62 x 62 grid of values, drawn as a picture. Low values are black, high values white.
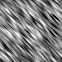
On average the colour sits 50% of the way up the scale. Neither half mirrors the other. The histogram is bell-shaped. The middle left is the ninth with the highest average. There is no overall slope. No row or column stands out. Streaks slant down to the right.
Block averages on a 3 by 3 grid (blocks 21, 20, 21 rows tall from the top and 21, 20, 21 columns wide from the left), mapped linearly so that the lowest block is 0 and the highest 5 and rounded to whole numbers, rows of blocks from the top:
2 3 1
5 4 0
1 1 1
